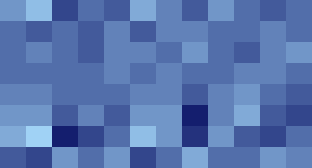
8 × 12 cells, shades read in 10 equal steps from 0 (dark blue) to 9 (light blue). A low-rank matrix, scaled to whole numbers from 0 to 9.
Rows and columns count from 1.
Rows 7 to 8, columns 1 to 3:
7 9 0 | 3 2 6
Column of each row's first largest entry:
2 5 8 5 10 10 2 8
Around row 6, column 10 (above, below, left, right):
6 3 5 3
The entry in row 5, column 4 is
4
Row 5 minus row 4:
1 1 0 0 -1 1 0 -1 1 1 -1 -1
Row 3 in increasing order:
3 3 4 4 4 4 5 5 5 5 6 6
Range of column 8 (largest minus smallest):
7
